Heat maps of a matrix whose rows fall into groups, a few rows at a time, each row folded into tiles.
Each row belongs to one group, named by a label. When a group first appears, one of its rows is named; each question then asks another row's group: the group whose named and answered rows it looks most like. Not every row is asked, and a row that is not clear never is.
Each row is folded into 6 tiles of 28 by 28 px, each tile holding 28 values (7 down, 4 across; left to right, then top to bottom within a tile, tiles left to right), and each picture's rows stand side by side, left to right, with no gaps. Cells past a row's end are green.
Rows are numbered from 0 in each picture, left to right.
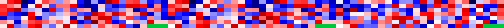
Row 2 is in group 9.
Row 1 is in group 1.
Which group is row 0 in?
1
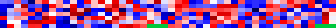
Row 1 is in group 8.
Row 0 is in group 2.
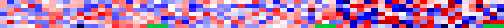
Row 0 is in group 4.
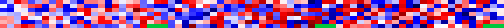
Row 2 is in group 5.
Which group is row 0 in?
2
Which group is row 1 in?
2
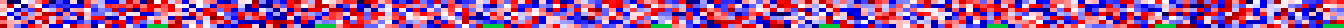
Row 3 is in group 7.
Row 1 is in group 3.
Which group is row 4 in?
3
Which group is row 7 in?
5
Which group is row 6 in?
4
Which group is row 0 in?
3
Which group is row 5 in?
3
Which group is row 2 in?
9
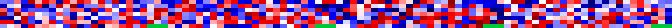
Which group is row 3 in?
1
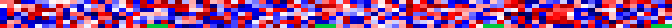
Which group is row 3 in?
8
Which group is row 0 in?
8
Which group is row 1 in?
8
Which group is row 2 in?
7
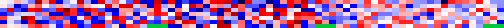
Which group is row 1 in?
4
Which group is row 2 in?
1
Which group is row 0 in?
7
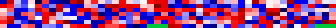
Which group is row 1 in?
5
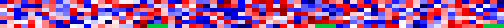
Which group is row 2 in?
4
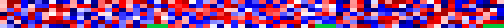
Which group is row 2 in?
2
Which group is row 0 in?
8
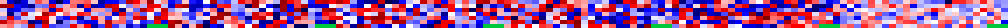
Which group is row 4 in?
4
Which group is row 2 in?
3
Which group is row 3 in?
8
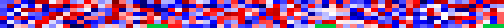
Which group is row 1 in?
5
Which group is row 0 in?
2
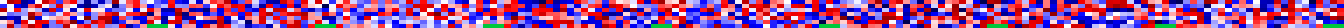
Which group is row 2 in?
7
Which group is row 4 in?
7
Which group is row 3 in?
3
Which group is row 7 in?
9
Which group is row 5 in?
2
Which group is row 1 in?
4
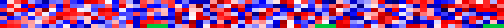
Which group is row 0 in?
5
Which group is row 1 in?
4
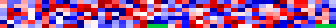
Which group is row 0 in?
7
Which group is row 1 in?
1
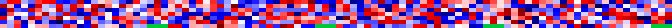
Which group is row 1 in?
1
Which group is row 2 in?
3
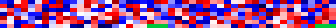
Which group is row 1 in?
9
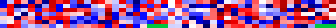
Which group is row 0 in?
5
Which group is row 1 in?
3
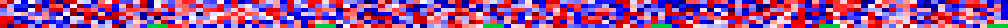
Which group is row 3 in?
4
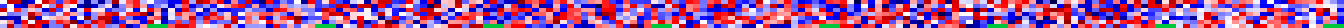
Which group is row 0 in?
1
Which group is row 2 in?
4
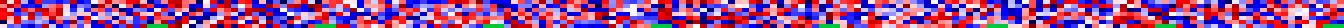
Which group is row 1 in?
8
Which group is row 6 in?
2
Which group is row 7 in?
8
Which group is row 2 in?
1
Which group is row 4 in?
9
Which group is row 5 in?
1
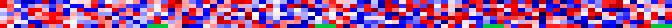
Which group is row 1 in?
8
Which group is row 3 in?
7
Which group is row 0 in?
3
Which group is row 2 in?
7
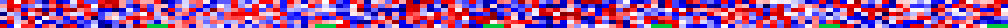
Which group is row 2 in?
2
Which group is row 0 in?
7
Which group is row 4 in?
5
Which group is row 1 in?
5
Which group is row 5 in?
8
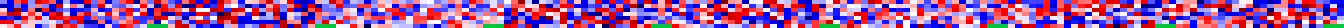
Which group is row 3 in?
8
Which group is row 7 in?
1
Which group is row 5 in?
9
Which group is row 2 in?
4
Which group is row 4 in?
5
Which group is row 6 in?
7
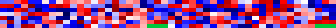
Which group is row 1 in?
2
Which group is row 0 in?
2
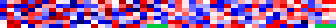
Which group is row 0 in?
5
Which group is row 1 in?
3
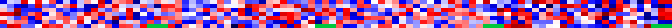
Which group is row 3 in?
9
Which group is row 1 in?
7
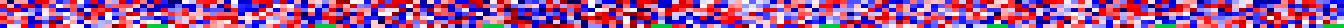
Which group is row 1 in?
9
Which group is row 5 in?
3
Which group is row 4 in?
8
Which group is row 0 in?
4
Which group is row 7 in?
1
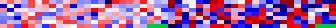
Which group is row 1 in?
4
